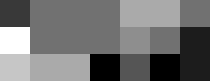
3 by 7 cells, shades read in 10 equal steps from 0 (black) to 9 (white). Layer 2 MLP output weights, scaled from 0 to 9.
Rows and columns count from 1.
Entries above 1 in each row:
7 6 4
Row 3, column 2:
6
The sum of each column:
18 14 14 8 14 10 6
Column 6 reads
6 4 0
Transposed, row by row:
2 9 7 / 4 4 6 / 4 4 6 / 4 4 0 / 6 5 3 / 6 4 0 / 4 1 1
